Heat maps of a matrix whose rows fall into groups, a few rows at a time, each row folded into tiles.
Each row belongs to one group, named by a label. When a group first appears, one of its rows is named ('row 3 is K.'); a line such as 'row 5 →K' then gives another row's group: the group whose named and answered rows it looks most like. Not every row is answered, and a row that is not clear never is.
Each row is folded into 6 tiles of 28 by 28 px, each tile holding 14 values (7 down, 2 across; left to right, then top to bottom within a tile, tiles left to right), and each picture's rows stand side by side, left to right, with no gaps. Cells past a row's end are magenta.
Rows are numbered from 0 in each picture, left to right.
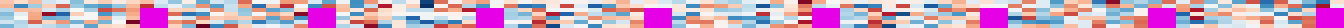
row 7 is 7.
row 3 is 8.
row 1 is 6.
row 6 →7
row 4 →8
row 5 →8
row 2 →8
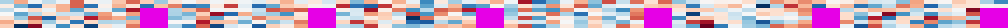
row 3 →7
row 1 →8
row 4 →8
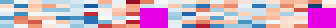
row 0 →8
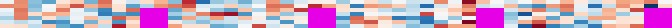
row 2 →8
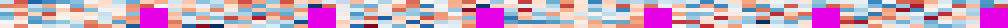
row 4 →6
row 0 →7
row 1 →6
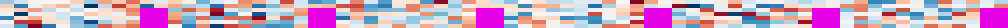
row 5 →7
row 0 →8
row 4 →8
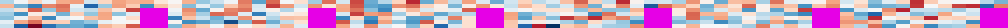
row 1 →7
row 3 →6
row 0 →8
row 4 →7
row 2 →7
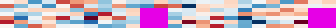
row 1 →8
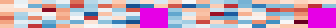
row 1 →8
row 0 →6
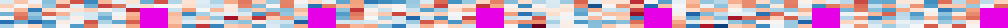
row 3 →6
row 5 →7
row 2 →7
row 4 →6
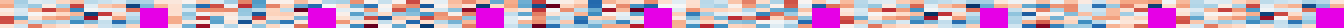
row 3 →8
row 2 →6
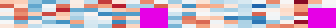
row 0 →7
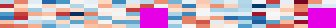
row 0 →7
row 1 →8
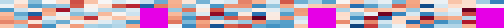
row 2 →6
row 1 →6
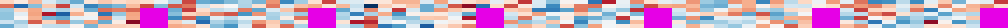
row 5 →7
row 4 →7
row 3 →7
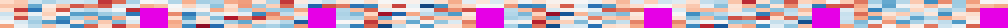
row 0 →7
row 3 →8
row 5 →7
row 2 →8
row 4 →6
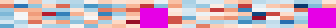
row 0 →8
